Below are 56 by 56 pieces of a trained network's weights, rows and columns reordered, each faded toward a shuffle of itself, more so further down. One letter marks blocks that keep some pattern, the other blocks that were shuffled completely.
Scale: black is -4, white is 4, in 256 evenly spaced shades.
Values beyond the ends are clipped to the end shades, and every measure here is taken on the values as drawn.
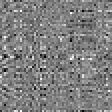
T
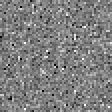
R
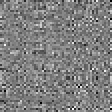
T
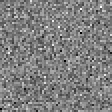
R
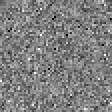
R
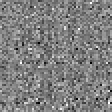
T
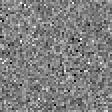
R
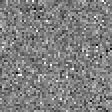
R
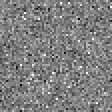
R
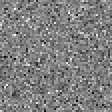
R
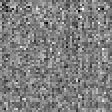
T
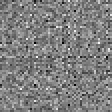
T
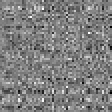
T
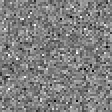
R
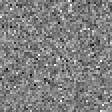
R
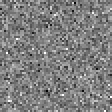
R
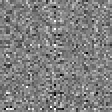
T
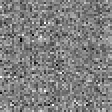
T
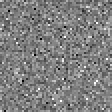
R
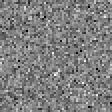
R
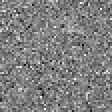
R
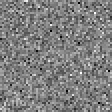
R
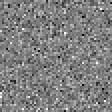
R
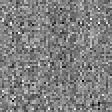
T
